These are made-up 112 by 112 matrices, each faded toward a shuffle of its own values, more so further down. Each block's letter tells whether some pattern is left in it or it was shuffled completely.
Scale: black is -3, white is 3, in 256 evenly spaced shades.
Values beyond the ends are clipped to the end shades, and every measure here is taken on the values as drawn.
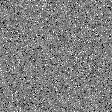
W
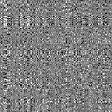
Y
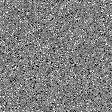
W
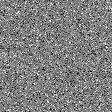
W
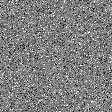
W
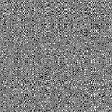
Y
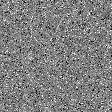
W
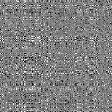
Y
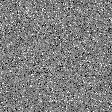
W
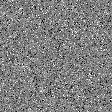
W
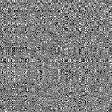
Y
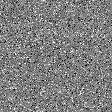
W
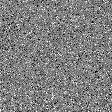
W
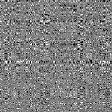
Y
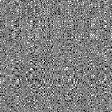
Y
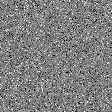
W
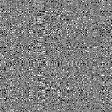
Y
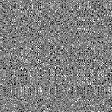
Y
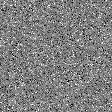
W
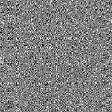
Y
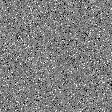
W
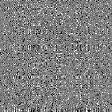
Y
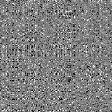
Y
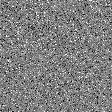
W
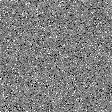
W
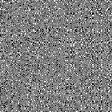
Y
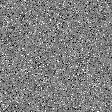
W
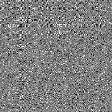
Y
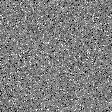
W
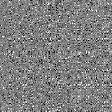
Y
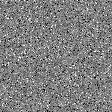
W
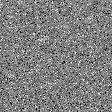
W
